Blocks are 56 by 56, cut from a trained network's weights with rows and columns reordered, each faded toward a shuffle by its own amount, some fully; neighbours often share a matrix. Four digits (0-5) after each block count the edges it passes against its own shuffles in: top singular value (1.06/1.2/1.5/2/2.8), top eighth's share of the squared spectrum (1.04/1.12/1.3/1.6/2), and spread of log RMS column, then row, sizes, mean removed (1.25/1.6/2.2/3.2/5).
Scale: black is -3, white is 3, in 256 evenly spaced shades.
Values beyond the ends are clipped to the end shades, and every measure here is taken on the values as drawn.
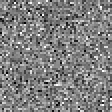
0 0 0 0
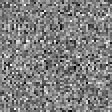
3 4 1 2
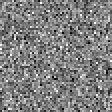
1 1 0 0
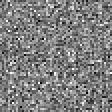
2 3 0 1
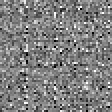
2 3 3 2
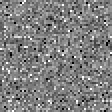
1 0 0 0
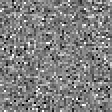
0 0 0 0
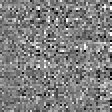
3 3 3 2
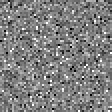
0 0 0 0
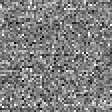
1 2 1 1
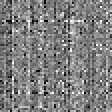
4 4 2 3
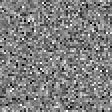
0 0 0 0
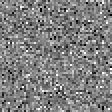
0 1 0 0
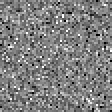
0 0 0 0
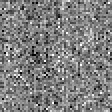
2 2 0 1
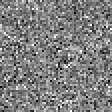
0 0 0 0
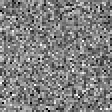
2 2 0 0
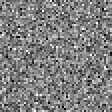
1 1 0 0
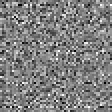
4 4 1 3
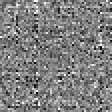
2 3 3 0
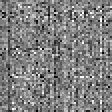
3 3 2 2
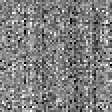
3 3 2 2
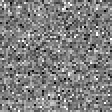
2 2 1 0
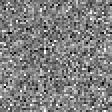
1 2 2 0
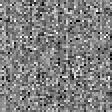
2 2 1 2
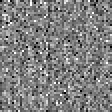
2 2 0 0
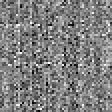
3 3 1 2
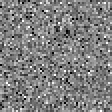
0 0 0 0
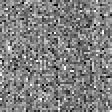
2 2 0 0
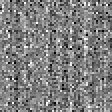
3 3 1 2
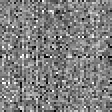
3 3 1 3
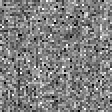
1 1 0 0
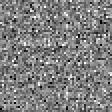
1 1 1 0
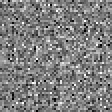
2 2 2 1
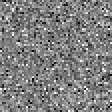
0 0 0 1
